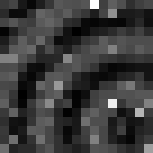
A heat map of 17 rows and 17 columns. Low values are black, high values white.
No single row or column stands out from its neighbours. On average the colour sits 20% of the way up the scale. Concentric rings centre on the bottom right. No overall slope runs across the table. The values are skewed, with a long tail toward high values.
